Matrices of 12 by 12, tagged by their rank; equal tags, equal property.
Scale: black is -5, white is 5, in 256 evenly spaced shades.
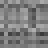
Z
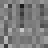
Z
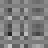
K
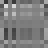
K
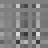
K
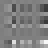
K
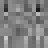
Z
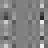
K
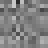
Z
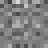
Z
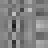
Z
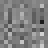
Z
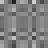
K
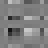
K
